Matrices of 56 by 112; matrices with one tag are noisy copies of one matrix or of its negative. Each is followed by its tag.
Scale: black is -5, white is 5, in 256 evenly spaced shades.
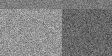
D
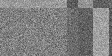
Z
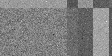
Z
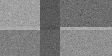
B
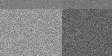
D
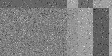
Z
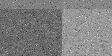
D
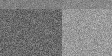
D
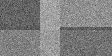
B
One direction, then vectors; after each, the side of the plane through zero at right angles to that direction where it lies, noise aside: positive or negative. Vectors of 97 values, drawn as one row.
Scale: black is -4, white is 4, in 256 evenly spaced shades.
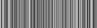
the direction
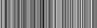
positive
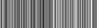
positive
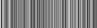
positive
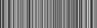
negative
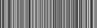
negative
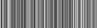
positive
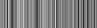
positive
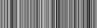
positive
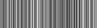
negative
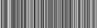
positive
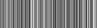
negative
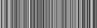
positive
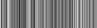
positive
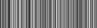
negative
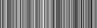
negative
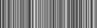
negative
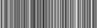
positive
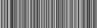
positive
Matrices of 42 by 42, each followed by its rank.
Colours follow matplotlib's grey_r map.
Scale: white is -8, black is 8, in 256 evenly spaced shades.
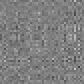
five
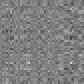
five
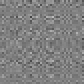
three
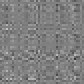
three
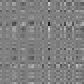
two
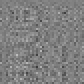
five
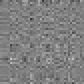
five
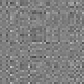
three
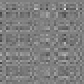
three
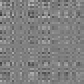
two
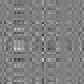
two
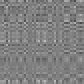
two
